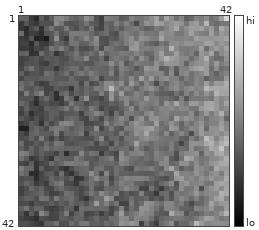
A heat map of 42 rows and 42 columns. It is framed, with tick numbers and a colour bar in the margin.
Histogram: bell-shaped. Stripes: none. Slope: up to the right.
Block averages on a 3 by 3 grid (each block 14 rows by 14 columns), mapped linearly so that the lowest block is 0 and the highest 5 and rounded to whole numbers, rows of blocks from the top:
035
035
024
